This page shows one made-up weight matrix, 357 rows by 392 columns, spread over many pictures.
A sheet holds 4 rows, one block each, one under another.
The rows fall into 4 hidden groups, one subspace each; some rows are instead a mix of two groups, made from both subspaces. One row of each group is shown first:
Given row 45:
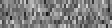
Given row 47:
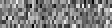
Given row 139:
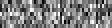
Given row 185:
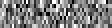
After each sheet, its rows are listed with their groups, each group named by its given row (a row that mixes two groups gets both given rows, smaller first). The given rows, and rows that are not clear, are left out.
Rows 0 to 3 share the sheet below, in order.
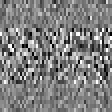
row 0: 185
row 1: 47 and 139
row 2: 45
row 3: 45
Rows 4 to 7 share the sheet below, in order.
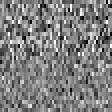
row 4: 47
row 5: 139
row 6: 45
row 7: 47
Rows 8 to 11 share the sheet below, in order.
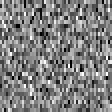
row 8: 45 and 47
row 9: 139
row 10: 47
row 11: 45 and 139
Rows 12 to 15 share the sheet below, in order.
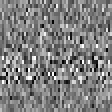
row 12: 185
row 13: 47
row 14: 47
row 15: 139
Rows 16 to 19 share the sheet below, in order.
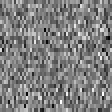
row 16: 45
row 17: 45
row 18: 45
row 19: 185
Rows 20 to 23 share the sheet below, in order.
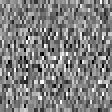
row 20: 45
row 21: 185
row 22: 185
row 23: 185
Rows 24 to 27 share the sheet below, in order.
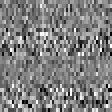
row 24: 47 and 185
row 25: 139
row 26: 47
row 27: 47
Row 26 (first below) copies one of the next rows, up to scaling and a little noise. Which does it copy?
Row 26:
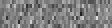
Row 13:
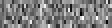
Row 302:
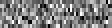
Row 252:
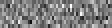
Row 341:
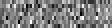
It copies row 341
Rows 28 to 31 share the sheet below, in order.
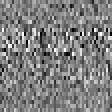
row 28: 47
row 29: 47
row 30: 139
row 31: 139
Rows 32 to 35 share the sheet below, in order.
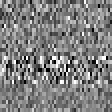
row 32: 139
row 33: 47
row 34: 185
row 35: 47
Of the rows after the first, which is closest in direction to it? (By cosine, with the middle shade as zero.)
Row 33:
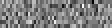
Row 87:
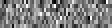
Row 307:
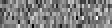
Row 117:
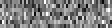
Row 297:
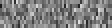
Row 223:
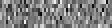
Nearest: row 307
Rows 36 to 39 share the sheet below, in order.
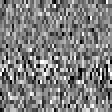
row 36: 185
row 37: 47
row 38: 139
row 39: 139
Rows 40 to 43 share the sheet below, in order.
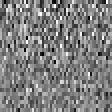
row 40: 185
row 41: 185
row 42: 185
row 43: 47
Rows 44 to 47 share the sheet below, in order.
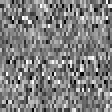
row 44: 47
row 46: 47
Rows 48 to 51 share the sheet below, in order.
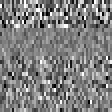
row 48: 45 and 185
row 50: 47
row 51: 185
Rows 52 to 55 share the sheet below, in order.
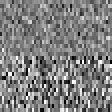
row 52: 47
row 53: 45
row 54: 47
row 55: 185
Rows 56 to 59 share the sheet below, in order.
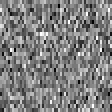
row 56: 139
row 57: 139
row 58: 139
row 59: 139
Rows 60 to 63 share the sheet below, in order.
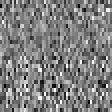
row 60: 45
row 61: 139
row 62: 185
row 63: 185
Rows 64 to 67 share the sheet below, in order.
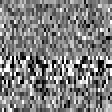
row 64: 139
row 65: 45
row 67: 139
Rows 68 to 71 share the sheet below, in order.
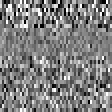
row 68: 185
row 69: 185
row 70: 139
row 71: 45 and 185
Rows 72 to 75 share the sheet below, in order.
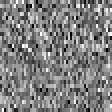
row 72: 47
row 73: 47
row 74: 45
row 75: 139
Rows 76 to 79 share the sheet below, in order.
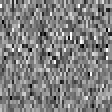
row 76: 45
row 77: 47
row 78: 185
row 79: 139
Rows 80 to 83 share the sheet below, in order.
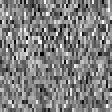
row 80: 45
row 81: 185
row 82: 45
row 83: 47
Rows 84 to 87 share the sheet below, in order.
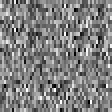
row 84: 45
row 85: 45
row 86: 45 and 47
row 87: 185
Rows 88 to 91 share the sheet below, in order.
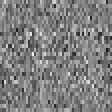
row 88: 185
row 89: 47
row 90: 139
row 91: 47
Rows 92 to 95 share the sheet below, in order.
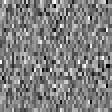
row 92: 185
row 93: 185
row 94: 45
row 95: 185
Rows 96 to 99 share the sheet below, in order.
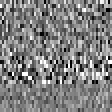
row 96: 45
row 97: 139
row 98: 47
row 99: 139
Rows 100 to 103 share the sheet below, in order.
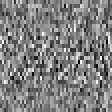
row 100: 45
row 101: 139
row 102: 45
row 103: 45
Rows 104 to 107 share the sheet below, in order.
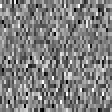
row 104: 45
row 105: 185
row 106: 139 and 185
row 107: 185
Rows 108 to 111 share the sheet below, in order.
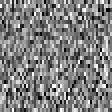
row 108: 45
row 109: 45 and 139
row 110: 45
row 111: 185
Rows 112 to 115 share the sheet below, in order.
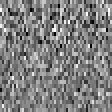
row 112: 139
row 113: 185
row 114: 45
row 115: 45
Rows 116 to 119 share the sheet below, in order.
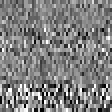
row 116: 47
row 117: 45
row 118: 47
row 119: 185
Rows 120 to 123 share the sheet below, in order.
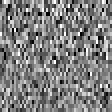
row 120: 45 and 185
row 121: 45
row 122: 185
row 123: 45
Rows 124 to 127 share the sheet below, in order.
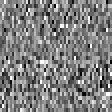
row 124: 185
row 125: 185
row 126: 139
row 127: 45
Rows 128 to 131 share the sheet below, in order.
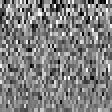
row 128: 47 and 185
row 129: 47
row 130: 139
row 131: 185
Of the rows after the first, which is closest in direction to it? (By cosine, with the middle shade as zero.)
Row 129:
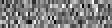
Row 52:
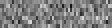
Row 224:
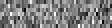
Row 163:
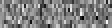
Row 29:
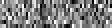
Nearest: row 163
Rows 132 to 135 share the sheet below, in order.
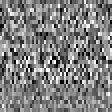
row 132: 139
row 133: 139
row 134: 185
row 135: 45
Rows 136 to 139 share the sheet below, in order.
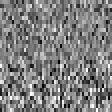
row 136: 47
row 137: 185
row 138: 139
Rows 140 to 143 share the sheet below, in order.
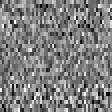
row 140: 139
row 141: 47
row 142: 45
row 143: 45
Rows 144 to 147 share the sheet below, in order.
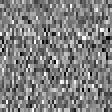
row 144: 47
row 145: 45
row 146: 185
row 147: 47
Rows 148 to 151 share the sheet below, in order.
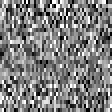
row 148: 185
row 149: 139
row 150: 139
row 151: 139
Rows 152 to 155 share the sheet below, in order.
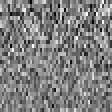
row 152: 139
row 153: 45
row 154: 47 and 139
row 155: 45 and 185
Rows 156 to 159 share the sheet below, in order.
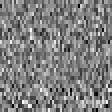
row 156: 45
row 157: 139
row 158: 139
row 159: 47
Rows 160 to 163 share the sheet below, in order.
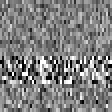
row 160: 139
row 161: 139
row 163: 47
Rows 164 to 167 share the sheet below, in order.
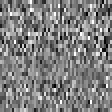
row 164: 139
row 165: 45
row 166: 47
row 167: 185
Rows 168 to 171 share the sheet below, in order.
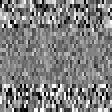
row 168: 139
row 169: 47
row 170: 45 and 47
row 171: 185
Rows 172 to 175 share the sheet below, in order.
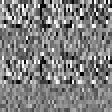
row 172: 47
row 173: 185
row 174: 47
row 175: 47
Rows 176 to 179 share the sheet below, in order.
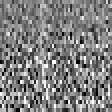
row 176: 47
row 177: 47
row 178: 45 and 47
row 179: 45 and 47
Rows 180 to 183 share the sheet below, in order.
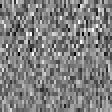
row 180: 45
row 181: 47
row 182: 139
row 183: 139
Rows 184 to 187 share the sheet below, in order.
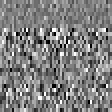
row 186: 139
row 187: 185
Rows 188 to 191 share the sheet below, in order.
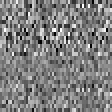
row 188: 47
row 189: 185
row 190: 47
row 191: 47
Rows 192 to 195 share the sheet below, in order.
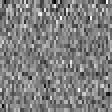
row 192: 185
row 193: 139
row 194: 47
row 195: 45
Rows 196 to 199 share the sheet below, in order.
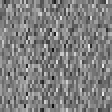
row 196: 185
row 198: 185
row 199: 185
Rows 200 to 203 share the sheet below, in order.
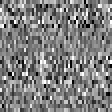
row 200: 139
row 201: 185
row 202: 47
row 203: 45
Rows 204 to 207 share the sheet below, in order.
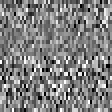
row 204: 45
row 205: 45
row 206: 45
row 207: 185
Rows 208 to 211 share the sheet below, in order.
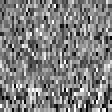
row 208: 185
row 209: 47
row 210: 45 and 139
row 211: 45
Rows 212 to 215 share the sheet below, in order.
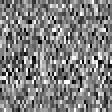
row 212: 47
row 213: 185
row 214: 47
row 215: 45
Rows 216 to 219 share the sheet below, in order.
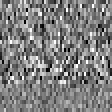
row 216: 185
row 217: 139
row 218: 45
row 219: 47 and 139
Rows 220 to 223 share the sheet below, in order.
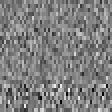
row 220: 45
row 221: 45 and 47
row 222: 47
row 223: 185
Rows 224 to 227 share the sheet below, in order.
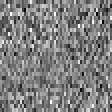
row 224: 139
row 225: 139
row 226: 45 and 47
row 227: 45 and 139
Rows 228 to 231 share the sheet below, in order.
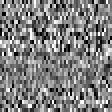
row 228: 47 and 185
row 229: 139
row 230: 45
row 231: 47
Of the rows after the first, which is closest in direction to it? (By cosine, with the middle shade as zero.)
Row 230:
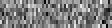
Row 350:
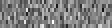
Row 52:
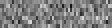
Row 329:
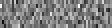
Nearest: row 52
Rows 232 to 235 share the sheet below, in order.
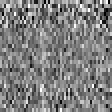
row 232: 45
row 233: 47
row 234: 139
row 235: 47 and 185
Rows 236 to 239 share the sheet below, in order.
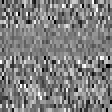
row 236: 47
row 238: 45
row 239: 45 and 185
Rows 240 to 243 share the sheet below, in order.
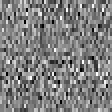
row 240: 185
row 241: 47
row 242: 47
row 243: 185
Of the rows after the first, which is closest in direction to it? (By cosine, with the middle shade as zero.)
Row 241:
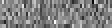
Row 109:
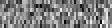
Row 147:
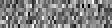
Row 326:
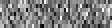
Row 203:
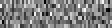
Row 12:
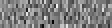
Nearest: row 109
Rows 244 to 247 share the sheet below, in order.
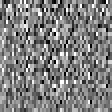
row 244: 185
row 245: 185
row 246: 185
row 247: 185
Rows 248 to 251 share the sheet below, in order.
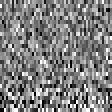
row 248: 45
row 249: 47
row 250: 47
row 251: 139
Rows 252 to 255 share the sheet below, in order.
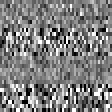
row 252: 47
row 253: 185
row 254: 139
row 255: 47
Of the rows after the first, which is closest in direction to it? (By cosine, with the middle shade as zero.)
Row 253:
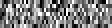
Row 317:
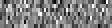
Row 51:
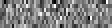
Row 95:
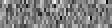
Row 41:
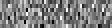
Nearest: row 51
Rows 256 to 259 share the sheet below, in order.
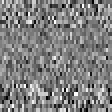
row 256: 47
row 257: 47
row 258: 185
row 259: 45
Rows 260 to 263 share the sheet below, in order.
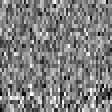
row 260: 185
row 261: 139
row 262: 139
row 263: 139
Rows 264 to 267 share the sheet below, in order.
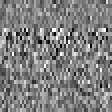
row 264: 185
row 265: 185
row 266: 139 and 185
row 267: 45
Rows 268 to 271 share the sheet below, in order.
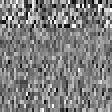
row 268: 47
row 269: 139
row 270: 139 and 185
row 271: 185
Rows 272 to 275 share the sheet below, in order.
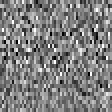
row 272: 47
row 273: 47
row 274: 185
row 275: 45
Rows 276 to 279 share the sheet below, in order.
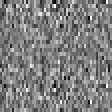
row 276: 185
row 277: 45
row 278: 139
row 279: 185
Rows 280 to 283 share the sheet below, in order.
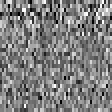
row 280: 139
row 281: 47
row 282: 47 and 139
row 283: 185
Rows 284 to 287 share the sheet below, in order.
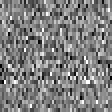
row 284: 45
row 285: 139 and 185
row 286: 139
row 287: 47
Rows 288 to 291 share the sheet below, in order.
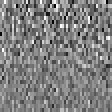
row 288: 185
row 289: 45
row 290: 45
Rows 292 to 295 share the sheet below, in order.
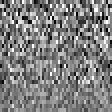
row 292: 47
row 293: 45
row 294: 139
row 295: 45
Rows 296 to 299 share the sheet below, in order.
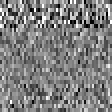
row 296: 139
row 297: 45
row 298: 45
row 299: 45
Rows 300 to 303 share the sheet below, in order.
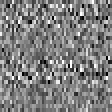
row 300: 47
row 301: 45
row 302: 47
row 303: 45
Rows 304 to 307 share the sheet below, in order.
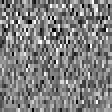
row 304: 47
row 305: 185
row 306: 185
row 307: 47 and 185
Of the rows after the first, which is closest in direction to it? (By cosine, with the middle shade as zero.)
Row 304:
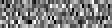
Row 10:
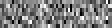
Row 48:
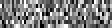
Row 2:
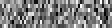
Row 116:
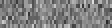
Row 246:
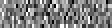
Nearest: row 116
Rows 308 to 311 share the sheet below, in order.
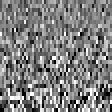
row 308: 185
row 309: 45
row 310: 185
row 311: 139
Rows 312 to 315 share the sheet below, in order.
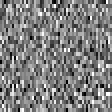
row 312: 185
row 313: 139
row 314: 45
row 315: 45
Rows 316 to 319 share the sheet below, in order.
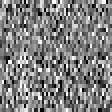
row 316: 185
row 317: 185
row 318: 139 and 185
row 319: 185
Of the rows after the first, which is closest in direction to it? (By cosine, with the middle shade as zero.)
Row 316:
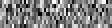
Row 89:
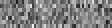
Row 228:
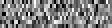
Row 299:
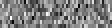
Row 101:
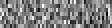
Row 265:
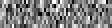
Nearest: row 265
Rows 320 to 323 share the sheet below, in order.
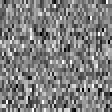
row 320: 185
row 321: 139
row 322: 47
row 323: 47
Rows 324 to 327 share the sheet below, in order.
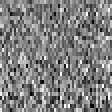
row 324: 139
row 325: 45
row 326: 139 and 185
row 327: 139
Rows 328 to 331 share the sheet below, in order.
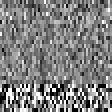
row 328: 45
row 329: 45
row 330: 47
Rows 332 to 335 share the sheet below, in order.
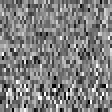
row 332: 45
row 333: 139
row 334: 47
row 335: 185
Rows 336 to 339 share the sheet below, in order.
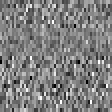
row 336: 47 and 185
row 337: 139
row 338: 45 and 139
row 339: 185
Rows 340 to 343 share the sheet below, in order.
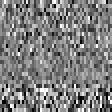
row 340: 185
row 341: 47
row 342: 47
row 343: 139
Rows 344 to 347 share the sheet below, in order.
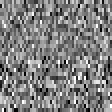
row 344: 45
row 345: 45
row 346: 45 and 139
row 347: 139
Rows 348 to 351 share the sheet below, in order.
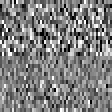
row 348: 45 and 139
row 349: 139
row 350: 185
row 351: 185
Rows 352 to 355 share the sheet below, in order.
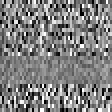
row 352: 47 and 185
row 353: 47
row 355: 185
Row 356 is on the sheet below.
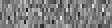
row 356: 185
